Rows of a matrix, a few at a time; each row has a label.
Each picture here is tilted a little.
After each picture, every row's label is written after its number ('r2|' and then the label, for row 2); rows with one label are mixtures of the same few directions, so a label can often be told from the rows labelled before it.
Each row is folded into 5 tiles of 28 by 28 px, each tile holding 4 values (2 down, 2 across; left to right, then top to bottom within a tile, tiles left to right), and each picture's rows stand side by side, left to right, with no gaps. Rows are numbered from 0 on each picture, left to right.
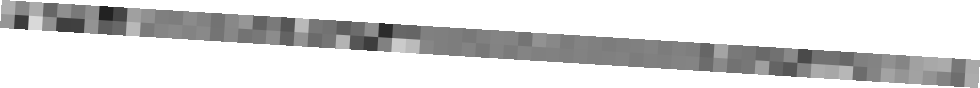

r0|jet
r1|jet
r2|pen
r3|jet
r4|pen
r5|pen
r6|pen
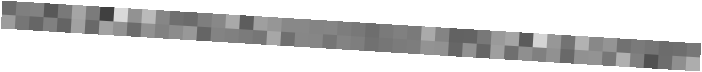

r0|jet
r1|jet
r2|pen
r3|jet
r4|pen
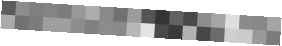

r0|pen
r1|pen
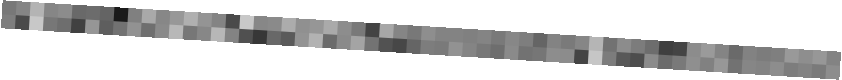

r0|jet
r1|pen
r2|pen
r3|jet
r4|jet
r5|jet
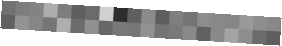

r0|jet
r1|pen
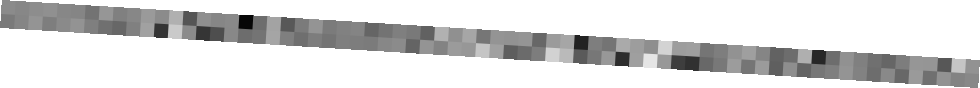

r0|pen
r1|jet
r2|jet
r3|pen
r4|pen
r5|jet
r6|jet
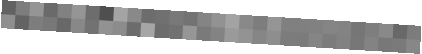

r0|jet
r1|pen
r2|jet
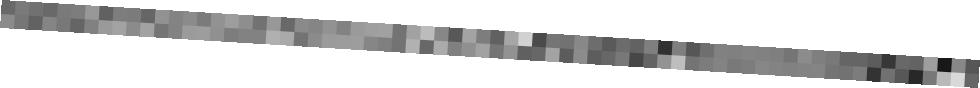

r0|pen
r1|pen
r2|pen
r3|jet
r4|pen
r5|jet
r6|pen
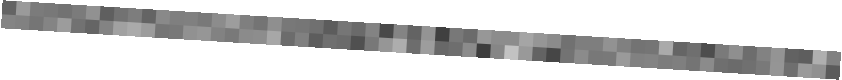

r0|pen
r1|pen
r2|pen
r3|pen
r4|jet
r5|jet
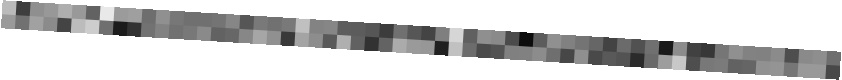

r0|pen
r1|pen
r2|pen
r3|jet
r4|pen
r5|jet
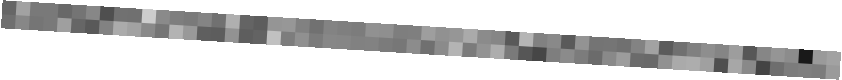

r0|pen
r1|jet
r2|jet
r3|pen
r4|pen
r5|jet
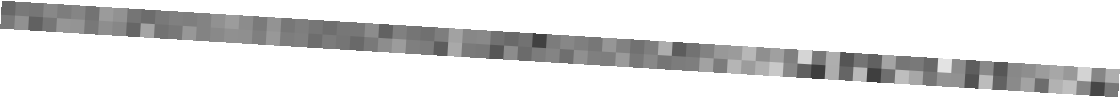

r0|jet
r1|pen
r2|pen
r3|jet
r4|jet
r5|pen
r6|jet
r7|pen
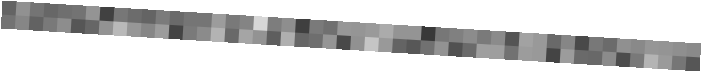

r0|pen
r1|jet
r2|pen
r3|jet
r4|pen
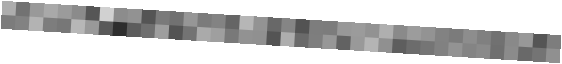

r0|pen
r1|jet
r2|pen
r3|jet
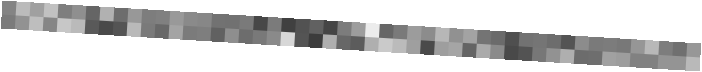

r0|pen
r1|jet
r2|pen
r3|pen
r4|pen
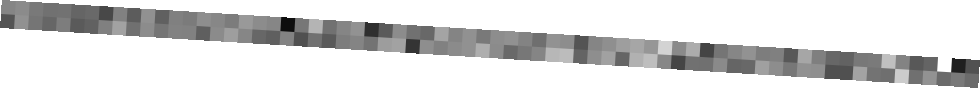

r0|pen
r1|pen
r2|jet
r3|pen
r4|pen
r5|jet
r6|jet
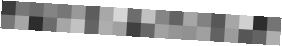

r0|jet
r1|jet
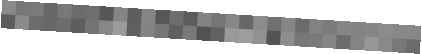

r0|pen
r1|pen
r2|pen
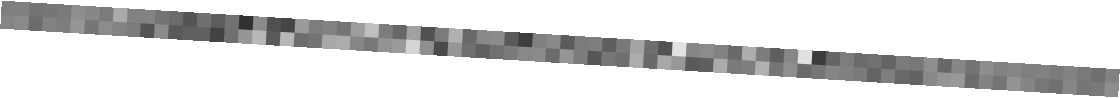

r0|jet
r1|pen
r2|pen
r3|jet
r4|jet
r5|jet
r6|pen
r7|jet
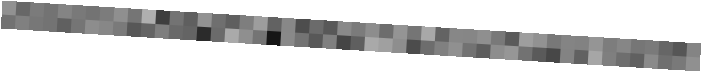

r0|pen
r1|pen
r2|pen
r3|pen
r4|jet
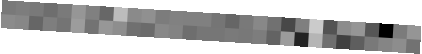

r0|jet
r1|pen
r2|jet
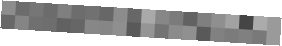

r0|pen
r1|jet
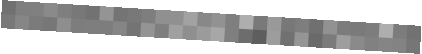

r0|jet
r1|pen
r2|jet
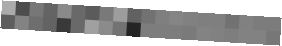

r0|pen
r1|jet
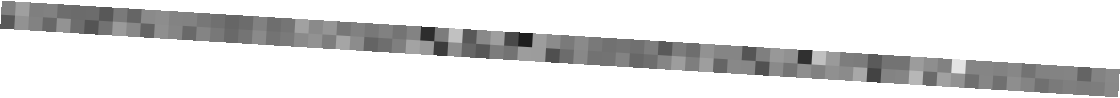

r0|pen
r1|pen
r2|pen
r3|jet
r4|pen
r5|jet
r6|jet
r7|jet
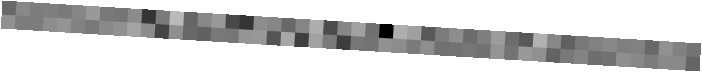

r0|pen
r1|jet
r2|jet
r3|jet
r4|jet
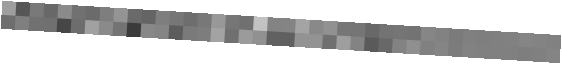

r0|pen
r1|jet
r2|pen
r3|jet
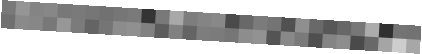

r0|pen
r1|jet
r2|pen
